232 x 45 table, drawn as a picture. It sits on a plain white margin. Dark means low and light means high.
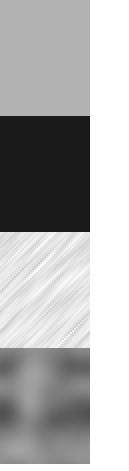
It is made of 4 by 1 panels. Panel 1,1: high, flat. Panel 2,1: very low, flat. Panel 3,1: very high, slanting up to the right, faint in contrast. Panel 4,1: middling, smooth.
